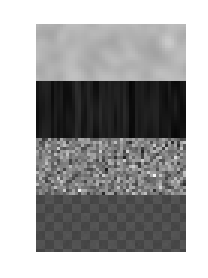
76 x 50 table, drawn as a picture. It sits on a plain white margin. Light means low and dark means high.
The table splits into 4 rows of 1 panel. Panel 1,1: low, blotchy, faint in contrast. Panel 2,1: very high, streaked downward, faint in contrast. Panel 3,1: middling, fine-grained, strong in contrast. Panel 4,1: high, checkered, faint in contrast.
